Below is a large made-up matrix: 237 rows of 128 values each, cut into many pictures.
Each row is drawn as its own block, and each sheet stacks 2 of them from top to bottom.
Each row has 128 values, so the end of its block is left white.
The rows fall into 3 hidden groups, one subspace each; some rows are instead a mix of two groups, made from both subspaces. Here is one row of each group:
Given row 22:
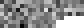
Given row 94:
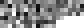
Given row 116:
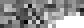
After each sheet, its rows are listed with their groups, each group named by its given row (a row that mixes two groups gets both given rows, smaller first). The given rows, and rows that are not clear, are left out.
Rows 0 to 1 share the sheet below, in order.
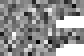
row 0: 22 and 116
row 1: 22
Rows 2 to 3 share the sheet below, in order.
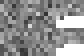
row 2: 22
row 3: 22 and 116
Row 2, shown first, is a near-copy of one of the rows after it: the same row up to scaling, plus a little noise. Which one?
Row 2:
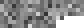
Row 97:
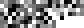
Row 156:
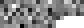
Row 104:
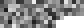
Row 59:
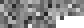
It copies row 59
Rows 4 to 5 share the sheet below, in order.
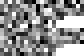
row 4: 22 and 94
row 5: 94
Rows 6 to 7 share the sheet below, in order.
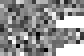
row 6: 22
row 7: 94
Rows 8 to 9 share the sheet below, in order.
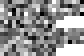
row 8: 94
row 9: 116
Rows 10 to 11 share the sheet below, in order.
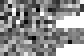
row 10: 94
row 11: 116
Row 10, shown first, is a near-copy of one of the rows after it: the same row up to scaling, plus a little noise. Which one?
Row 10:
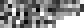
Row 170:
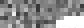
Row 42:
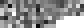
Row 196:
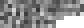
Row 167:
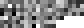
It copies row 196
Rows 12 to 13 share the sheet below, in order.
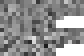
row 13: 116
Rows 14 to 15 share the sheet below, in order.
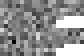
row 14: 94 and 116
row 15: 94
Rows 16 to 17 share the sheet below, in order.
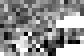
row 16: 22 and 116
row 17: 116
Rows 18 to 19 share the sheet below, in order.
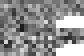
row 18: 94 and 116
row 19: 22 and 116
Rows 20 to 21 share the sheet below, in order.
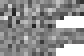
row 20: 94
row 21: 94
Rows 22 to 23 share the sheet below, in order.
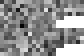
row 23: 116
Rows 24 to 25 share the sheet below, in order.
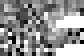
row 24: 116
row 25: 94
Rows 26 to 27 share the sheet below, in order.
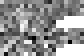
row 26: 22 and 116
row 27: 116
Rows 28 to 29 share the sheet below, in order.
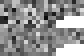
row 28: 116
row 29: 94 and 116
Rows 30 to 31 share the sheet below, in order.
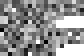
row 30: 116
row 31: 22
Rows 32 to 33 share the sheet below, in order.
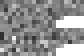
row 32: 22
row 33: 94 and 116
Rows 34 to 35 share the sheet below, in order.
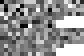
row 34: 22
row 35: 22 and 94
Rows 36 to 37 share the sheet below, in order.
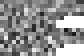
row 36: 94
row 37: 22
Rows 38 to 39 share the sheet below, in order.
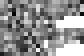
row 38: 94
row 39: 116
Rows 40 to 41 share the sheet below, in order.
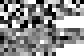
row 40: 22
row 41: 94
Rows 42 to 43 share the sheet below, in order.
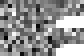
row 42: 94
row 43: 22
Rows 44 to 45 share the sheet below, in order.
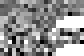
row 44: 116
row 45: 94
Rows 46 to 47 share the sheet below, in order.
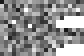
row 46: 22 and 94
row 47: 22
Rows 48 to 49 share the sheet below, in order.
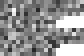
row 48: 94
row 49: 22
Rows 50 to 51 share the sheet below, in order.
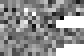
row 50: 94 and 116
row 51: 22
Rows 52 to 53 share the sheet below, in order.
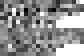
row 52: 94
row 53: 22 and 116
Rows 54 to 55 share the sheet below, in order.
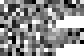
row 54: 22
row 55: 94
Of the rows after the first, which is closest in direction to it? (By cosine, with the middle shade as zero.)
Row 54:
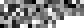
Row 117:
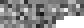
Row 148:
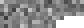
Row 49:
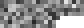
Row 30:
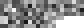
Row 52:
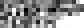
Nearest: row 148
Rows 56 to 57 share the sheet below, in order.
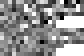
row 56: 22 and 94
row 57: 94
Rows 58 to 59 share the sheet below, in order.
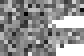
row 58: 116
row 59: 22
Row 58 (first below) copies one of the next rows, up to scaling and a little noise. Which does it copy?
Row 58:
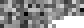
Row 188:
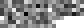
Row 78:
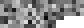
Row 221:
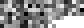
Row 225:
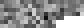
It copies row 221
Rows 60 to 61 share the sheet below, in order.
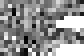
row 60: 94
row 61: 94 and 116
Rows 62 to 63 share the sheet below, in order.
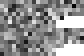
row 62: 22
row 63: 116
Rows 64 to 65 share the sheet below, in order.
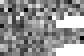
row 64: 22 and 94
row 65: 116
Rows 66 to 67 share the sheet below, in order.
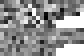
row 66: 116
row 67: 94
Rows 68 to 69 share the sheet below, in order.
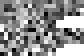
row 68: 116
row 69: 22
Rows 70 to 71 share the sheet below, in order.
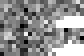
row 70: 94 and 116
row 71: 116
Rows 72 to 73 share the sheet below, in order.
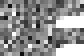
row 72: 94
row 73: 22
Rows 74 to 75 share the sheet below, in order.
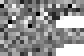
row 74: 22
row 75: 22
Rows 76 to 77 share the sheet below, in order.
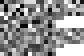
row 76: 22
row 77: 22
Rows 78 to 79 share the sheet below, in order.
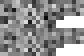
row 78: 116
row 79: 116
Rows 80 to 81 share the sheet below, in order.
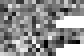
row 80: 22 and 94
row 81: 116
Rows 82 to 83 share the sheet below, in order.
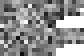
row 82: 116
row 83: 22
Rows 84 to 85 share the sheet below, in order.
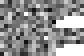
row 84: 116
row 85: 22 and 116
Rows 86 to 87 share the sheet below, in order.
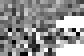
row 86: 94
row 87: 22 and 94
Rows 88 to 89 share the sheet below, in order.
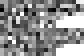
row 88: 94
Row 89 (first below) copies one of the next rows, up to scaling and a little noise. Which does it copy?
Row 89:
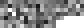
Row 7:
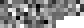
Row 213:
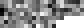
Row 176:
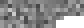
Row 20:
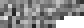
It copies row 176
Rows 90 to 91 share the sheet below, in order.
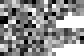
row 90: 116
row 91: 116
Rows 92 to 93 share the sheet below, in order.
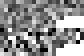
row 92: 22
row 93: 94
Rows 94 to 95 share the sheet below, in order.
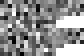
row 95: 94
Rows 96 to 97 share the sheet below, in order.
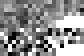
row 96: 116
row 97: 22
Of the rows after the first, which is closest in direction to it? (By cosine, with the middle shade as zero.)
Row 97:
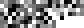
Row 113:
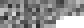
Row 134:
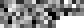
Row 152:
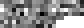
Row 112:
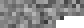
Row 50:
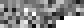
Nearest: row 112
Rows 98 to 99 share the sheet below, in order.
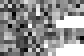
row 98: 22 and 94
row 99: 116
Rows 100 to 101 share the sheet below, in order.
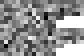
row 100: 116
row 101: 22 and 116
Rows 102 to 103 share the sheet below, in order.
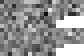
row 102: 22 and 116
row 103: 22
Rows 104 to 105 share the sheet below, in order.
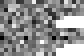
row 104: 22
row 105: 94
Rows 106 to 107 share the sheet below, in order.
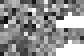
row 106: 116
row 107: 116
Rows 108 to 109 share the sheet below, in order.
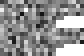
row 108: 94
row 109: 94
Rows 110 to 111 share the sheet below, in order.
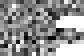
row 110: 22
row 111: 94
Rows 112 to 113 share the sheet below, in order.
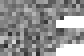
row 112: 22 and 94
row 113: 94
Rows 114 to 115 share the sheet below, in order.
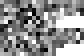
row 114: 116
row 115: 94
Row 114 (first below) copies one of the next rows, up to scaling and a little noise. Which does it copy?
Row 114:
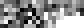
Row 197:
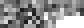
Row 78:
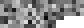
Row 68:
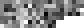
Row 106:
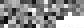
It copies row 197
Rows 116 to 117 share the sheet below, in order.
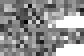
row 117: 94
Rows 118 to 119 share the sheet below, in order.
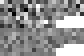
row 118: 94
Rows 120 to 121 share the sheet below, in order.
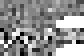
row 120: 94
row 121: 22
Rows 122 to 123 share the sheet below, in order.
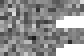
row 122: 94
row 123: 116
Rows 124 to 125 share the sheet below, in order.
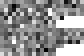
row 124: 22
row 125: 94 and 116
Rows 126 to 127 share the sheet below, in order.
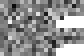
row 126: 22
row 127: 22
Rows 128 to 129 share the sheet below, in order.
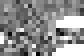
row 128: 116
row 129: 22 and 94
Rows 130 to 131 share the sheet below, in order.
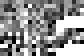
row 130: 116
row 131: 94
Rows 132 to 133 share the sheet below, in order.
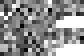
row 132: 22
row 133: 116
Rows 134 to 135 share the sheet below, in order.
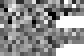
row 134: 22
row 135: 22
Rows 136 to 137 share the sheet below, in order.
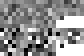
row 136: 22
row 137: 22
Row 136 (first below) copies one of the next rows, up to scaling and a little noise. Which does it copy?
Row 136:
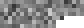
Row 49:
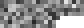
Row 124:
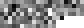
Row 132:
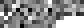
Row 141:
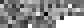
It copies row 124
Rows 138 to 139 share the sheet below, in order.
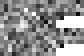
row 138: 94 and 116
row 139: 22
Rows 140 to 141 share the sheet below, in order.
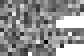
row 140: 94
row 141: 22
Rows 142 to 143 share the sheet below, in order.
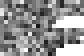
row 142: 94
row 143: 116
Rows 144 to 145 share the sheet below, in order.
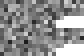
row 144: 22
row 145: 94 and 116
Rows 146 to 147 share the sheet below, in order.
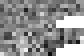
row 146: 94
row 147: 116
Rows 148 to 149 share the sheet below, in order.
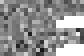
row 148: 22
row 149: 94 and 116
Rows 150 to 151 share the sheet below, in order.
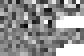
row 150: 22 and 94
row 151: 94
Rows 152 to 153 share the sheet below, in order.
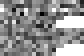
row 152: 94
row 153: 94 and 116
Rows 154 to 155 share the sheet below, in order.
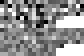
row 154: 94
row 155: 94 and 116
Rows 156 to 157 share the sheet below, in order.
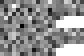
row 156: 22
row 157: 22
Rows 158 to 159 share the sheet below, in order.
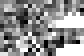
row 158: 116
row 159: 116
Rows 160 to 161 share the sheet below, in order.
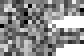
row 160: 116
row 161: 94 and 116
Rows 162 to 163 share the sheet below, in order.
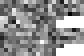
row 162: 116
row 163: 94 and 116
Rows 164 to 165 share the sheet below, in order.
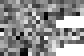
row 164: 116
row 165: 22 and 116
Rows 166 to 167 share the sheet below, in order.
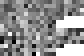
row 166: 116
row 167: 94
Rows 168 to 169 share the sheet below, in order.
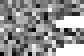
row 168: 116
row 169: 22
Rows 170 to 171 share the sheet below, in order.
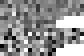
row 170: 94
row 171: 116
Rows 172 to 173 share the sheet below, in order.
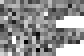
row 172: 22 and 94
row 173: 94 and 116
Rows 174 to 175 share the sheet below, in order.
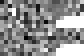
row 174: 94
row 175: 22 and 94
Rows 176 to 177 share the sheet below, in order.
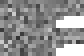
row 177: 22
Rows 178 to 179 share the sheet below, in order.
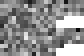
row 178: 116
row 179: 94
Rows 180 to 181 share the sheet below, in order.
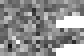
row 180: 116
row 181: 22 and 116
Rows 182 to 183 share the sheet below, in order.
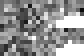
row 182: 116
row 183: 116
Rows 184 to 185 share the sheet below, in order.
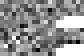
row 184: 22 and 94
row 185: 22 and 116
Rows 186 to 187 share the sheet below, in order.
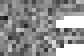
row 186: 94 and 116
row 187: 22
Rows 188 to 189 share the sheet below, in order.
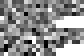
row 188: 116
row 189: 116
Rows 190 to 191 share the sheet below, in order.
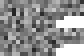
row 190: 94
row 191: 22
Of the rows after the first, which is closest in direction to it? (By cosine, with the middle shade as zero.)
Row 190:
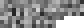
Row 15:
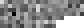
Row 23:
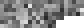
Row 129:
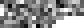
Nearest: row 15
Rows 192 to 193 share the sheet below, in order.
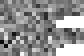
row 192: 116
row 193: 22
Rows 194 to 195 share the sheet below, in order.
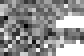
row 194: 94 and 116
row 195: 22 and 116
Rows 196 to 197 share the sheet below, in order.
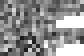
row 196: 94
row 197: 116
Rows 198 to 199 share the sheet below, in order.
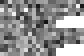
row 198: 94
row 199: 116
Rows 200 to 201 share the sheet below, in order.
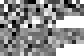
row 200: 22
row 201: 22
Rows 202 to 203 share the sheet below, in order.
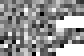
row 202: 94
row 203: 94
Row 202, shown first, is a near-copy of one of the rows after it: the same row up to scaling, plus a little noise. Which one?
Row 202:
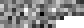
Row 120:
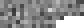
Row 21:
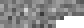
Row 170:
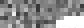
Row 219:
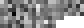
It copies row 21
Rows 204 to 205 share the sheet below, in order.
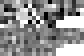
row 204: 116
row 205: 94
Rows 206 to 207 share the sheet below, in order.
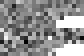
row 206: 22
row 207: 22 and 116
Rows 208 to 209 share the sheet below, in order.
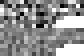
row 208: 94
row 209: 94
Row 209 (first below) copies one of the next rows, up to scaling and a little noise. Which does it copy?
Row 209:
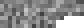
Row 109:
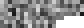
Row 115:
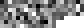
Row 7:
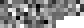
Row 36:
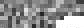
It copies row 36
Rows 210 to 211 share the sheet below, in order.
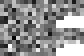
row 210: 116
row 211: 22 and 116
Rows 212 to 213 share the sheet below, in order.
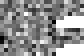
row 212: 116
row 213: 94
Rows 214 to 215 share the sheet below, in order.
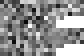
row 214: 22 and 116
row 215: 94
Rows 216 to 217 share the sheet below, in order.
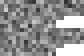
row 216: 22
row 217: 94
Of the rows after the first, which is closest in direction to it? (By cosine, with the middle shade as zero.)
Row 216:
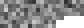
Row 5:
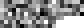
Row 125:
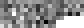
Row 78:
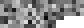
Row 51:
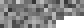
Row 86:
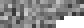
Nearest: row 51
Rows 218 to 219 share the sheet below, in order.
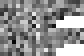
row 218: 94 and 116
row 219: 94
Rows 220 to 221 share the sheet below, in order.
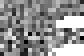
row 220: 94
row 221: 116
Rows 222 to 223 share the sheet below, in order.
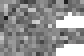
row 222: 22 and 116
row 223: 94
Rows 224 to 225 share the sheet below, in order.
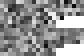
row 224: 22
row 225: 116
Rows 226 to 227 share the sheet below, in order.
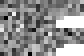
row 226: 22 and 94
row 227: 22
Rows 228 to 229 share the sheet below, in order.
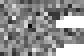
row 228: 22
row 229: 22
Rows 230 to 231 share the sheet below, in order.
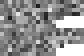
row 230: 116
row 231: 22
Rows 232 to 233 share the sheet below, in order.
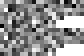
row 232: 22
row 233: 22
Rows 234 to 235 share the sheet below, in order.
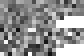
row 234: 22
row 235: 22
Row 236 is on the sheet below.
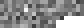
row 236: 94
